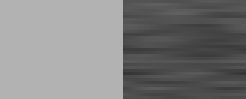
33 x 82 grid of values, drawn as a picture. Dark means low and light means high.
It is made of 1 by 2 panels. Panel 1,1: high, flat. Panel 1,2: low, streaked across, faint in contrast.
